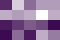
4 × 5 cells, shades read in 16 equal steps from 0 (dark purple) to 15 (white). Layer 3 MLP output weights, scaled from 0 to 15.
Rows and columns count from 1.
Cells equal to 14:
0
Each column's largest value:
10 12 10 15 10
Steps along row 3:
up up down down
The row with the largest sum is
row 2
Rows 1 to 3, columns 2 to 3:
12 6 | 9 10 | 3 5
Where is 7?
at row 4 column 5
